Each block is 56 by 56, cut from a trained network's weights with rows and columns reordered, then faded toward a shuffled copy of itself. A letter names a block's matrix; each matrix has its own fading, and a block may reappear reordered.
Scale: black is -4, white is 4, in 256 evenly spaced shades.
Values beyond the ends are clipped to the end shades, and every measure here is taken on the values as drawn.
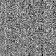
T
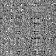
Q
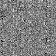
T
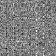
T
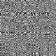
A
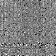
Q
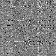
Q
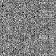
T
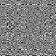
A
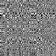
A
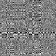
A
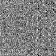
T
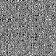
Q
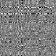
A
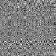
A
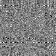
T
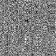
T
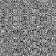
A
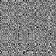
A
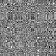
A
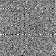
T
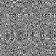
A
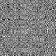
A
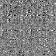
Q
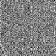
T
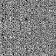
T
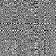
A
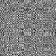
A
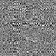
A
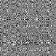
A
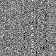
T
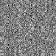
T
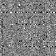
Q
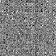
Q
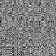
A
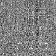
Q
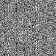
T
